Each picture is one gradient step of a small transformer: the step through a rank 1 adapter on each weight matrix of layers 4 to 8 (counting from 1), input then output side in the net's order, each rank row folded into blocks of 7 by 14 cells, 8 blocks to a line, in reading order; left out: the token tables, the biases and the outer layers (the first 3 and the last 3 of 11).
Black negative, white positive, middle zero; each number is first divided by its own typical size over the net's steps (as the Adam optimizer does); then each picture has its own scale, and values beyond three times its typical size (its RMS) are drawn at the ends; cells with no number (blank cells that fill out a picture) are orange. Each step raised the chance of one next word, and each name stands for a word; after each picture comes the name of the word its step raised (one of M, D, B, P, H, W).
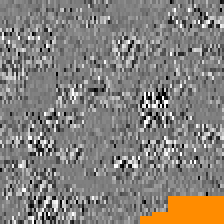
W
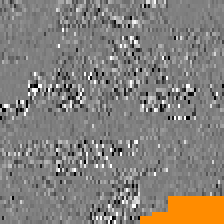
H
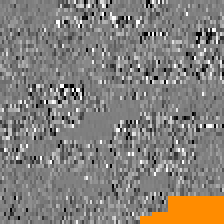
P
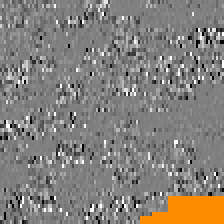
P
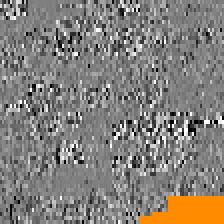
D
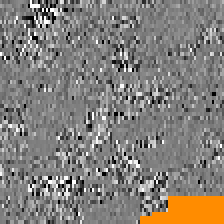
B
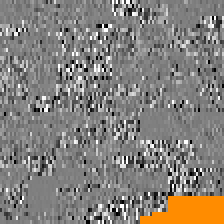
D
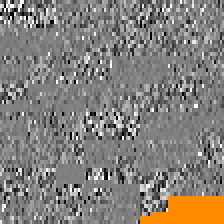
B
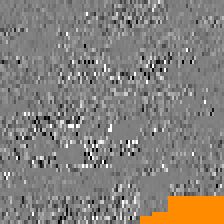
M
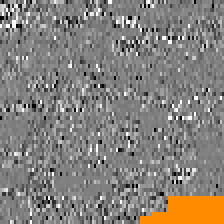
H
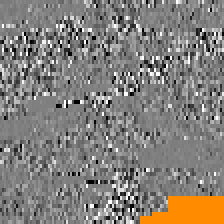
D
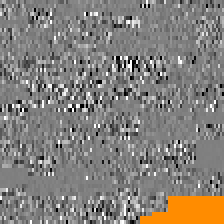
H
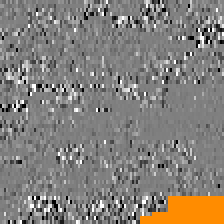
P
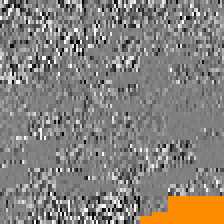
D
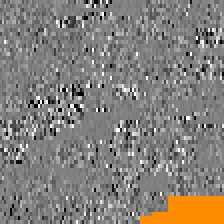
P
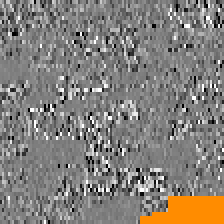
B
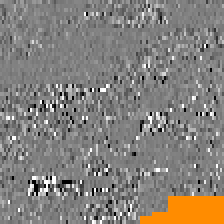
H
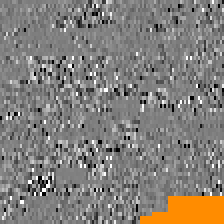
H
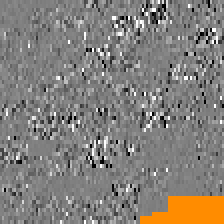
P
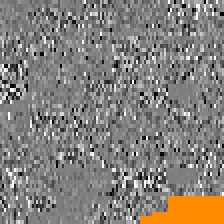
B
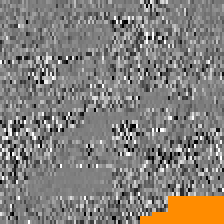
W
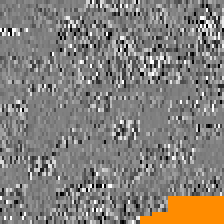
D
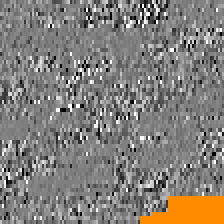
B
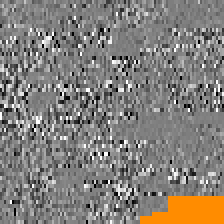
D
